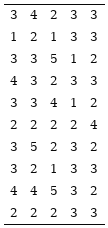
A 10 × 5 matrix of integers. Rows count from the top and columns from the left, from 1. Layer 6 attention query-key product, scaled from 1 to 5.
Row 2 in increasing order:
1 1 2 3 3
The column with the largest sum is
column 2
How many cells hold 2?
16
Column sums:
28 30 26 25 27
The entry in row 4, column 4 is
3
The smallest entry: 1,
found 5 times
